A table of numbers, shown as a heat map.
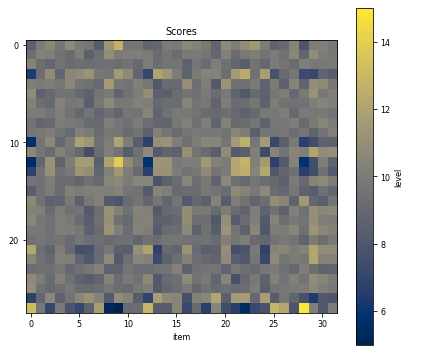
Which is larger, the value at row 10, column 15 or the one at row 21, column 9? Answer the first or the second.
the first
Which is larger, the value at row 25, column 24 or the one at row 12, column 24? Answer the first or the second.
the second
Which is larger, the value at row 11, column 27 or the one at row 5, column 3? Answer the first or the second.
the first
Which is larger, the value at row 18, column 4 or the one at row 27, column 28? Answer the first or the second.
the second
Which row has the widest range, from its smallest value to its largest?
27
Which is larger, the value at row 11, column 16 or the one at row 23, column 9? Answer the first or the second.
the first
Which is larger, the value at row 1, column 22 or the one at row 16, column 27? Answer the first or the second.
the first
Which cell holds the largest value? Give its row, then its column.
27, 28
